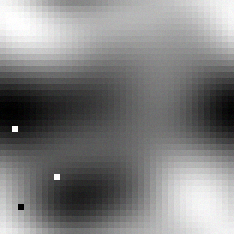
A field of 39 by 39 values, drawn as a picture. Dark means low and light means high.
Values change most from cell to cell in the bottom left. The centre is the calmest part. Three lone cells stand out: two far higher and one far lower than their neighbours. The middle left is the ninth with the lowest average.
